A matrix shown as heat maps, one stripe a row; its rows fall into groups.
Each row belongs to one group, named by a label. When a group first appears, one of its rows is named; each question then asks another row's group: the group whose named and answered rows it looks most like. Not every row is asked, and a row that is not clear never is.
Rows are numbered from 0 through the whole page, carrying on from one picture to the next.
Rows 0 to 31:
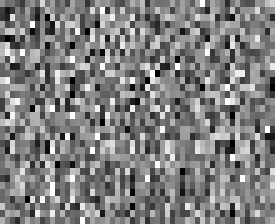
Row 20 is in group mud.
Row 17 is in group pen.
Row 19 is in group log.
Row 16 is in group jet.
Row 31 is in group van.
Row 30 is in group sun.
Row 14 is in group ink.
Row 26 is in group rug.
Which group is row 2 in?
mud
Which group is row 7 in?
pen
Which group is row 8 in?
jet
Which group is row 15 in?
sun
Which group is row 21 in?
mud
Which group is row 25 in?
jet
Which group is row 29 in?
van
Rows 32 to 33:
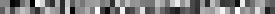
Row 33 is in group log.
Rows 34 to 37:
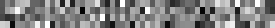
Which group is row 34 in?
log
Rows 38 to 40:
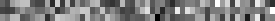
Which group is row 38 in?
log
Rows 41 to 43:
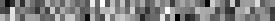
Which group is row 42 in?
mud
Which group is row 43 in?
jet
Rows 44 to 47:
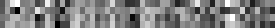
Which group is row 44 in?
ink
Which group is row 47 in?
ink
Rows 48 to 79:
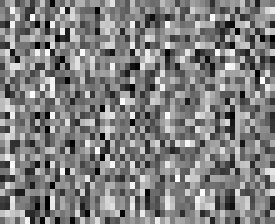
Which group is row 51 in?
mud
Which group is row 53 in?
ink
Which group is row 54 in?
mud
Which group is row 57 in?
ink
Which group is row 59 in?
sun
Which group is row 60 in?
rug
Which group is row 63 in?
pen
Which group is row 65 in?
van
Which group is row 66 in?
mud
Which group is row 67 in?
pen
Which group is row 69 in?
log
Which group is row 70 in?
pen
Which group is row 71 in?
mud
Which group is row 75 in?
van
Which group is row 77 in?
mud
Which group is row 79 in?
sun
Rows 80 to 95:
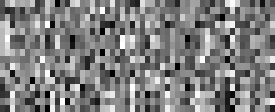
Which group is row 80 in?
ink
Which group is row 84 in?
pen
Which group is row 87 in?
pen
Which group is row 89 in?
jet
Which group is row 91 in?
sun
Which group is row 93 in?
mud
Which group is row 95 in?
mud
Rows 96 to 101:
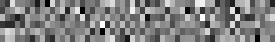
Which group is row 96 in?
mud
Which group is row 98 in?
van
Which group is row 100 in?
pen
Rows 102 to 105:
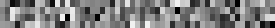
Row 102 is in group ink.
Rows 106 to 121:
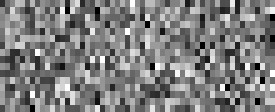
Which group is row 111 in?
ink
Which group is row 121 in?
sun
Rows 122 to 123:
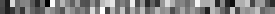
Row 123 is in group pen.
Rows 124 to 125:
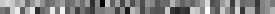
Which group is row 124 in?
pen
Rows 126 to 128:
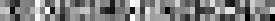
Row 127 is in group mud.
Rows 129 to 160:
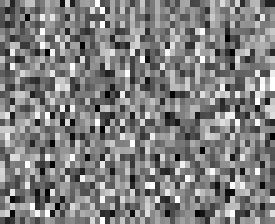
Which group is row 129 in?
log
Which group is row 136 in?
mud
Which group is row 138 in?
jet
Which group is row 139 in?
rug
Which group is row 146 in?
log
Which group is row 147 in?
pen
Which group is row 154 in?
van
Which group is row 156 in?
mud
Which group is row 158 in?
ink
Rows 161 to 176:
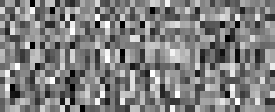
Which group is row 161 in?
sun
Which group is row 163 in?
log
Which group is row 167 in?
sun
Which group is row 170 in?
ink
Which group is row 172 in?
sun
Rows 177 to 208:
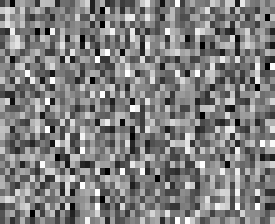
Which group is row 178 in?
pen
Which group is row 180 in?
pen
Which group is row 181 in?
mud
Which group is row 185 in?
log
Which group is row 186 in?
rug
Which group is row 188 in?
rug
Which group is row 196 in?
van
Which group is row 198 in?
van
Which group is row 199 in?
ink
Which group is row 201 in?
log
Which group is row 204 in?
log
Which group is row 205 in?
pen
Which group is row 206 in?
log
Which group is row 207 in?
sun
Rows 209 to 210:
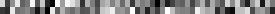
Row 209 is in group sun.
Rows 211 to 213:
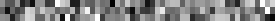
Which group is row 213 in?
log
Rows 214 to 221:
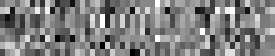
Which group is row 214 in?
sun
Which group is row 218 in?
van
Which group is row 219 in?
sun
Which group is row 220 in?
pen
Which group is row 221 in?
ink
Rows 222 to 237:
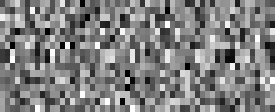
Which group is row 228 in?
log
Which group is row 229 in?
mud
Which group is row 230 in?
mud
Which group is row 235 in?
van
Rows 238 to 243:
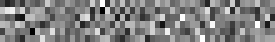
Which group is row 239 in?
pen
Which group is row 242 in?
sun
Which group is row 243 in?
van
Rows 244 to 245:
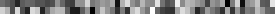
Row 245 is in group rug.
